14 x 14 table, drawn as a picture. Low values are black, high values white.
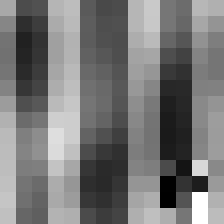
Odd patch: rougher, in the bottom right. Stripes: upright, repeating 3 times. Roughest part: bottom right. Slope: none.
